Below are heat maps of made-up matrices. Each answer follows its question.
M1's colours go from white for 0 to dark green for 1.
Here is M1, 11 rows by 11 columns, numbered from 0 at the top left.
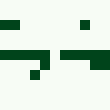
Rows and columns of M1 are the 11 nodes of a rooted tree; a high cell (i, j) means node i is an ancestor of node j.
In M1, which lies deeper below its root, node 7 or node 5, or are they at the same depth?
node 7
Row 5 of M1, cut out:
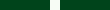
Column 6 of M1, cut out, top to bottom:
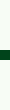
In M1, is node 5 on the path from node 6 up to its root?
yes
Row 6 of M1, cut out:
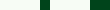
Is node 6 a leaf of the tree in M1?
no
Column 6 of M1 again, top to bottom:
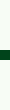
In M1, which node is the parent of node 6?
5
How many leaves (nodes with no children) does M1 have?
7
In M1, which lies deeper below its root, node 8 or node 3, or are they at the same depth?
the same depth
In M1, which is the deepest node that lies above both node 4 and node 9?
6
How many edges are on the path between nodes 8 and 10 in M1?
4
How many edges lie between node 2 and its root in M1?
1
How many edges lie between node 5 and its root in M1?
0
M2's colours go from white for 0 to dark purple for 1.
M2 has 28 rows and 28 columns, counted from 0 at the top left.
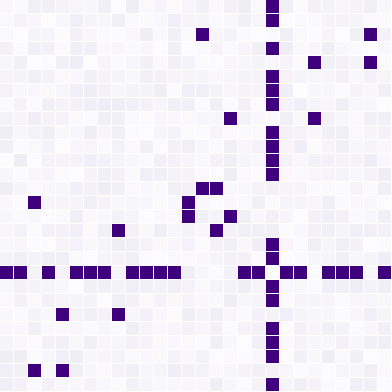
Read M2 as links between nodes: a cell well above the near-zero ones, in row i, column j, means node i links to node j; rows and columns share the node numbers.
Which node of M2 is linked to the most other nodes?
node 19
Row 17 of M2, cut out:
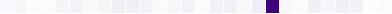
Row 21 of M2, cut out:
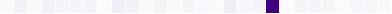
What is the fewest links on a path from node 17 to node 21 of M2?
2
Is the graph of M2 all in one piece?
no
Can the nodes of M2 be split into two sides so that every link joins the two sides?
no
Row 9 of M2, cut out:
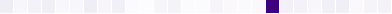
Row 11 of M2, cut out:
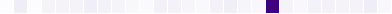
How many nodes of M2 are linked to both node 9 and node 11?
1
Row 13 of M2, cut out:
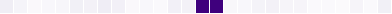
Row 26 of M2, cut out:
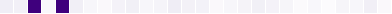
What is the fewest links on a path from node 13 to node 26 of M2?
3
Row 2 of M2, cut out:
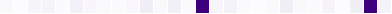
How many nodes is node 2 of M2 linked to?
2
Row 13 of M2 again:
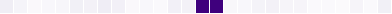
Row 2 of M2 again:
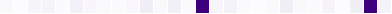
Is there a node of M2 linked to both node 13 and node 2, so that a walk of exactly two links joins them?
yes
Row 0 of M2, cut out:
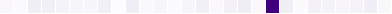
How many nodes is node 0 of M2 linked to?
1
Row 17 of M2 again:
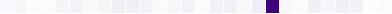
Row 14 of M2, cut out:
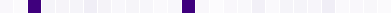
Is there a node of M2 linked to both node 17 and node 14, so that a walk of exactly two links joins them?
no
